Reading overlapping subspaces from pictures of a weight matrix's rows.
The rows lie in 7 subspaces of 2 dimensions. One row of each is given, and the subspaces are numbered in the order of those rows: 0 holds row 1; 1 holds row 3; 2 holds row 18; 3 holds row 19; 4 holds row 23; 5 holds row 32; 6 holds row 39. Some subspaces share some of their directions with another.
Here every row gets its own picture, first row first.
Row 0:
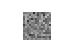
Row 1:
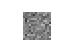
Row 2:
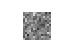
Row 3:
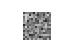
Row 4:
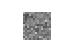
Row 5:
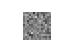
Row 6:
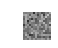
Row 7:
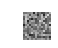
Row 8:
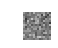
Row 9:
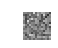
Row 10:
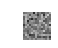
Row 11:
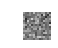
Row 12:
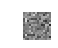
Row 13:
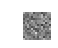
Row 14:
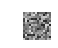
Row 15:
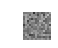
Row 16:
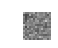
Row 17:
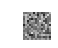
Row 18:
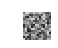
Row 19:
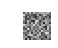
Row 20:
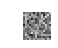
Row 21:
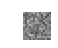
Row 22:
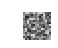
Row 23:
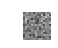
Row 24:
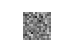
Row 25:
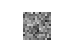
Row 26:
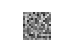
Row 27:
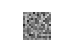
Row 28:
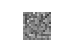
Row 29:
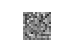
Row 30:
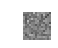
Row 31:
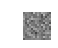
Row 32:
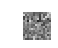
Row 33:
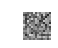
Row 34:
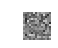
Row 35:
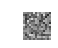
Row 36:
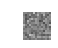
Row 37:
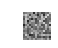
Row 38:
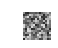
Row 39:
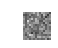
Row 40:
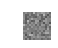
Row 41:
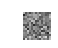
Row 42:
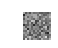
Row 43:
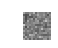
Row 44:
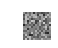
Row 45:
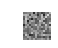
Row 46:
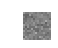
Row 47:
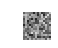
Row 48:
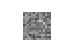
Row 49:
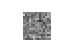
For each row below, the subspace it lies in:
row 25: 6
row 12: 0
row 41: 3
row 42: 3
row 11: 4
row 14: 0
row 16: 1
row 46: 1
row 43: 1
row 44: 3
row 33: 2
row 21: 6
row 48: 5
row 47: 6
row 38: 2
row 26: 2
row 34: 0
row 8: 4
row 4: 1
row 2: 0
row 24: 4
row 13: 1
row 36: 5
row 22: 2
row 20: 6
